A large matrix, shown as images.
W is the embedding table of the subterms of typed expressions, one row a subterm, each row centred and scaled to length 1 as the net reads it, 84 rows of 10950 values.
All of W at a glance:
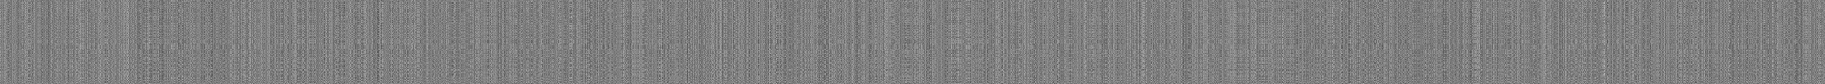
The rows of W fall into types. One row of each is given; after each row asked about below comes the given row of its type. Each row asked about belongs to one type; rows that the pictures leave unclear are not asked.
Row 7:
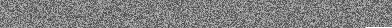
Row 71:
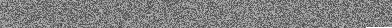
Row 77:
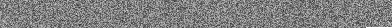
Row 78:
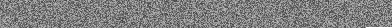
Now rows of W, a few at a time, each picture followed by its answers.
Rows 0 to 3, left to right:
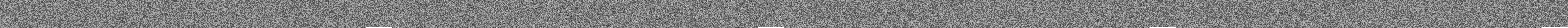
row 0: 78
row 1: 77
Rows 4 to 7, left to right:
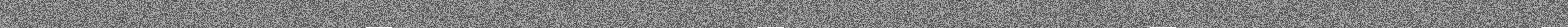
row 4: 78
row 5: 7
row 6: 77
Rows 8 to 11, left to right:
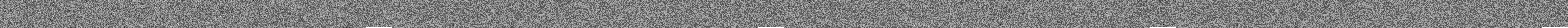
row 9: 71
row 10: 71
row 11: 71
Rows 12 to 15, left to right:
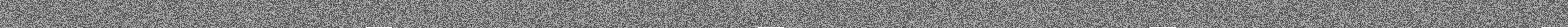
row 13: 77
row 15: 7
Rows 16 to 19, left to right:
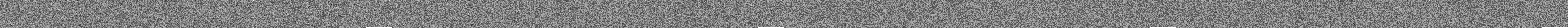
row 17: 77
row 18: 71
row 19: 78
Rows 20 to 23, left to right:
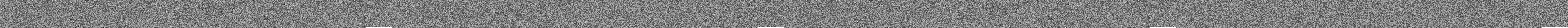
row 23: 78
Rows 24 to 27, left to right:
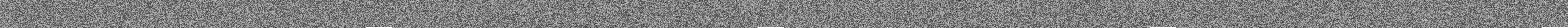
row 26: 77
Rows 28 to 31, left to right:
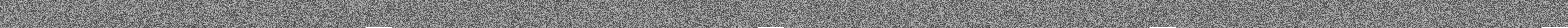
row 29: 78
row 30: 71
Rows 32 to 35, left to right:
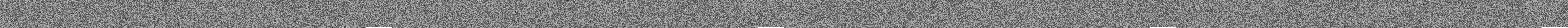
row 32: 78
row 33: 77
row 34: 71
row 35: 7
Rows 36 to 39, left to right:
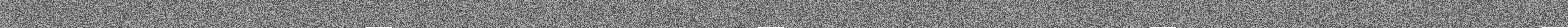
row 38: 78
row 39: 77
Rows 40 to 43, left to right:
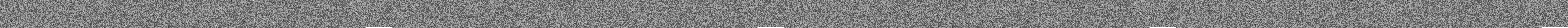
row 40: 7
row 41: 7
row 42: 7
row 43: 77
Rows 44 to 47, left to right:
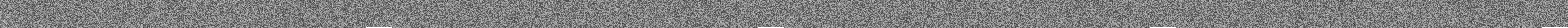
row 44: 77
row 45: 78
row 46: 78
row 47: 78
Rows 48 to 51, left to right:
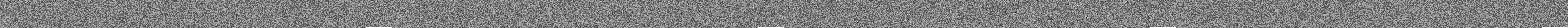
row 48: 78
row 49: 71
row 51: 71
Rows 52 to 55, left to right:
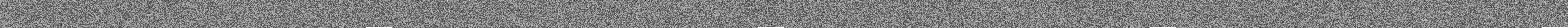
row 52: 71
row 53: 71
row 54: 78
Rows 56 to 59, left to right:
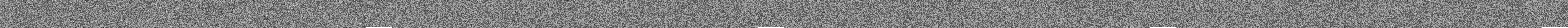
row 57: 77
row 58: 78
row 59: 7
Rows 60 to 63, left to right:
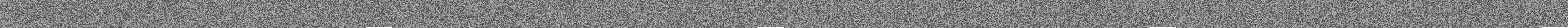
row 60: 71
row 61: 7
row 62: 77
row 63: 77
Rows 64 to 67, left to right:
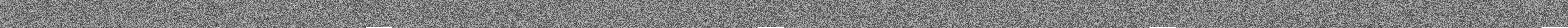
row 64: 71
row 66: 7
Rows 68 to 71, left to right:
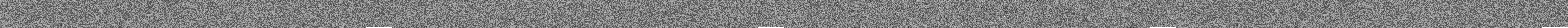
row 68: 71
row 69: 77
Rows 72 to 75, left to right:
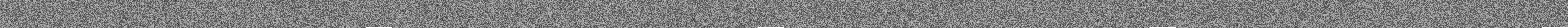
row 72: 78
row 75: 71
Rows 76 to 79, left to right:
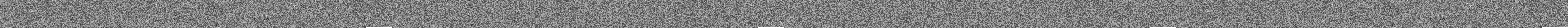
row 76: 71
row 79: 71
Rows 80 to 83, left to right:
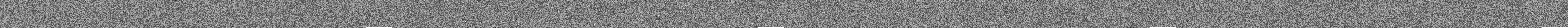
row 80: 77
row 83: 7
